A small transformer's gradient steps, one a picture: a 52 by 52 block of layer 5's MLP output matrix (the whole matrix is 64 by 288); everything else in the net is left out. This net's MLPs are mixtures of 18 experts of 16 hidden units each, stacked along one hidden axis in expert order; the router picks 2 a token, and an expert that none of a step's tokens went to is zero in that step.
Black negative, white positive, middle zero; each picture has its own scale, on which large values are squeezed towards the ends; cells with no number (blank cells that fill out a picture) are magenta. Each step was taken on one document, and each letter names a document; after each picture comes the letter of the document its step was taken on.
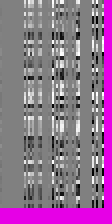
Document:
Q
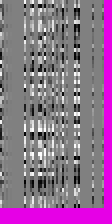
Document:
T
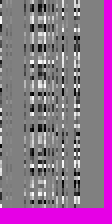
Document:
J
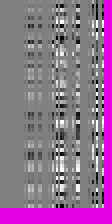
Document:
Q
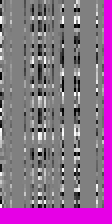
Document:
J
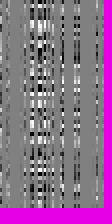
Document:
J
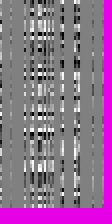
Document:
T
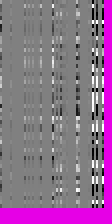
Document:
Q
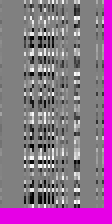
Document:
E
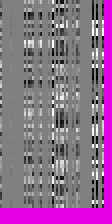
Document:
Q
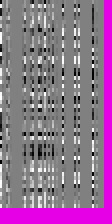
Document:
J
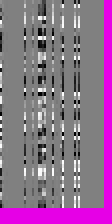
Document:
J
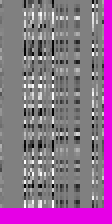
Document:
E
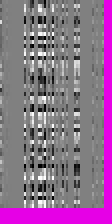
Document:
T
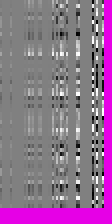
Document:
Q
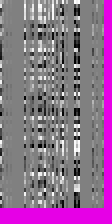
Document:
T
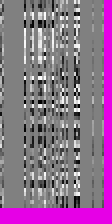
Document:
T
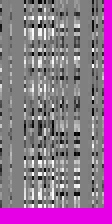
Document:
E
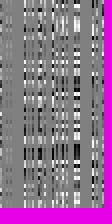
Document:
E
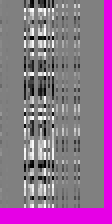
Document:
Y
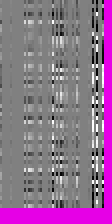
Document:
Q
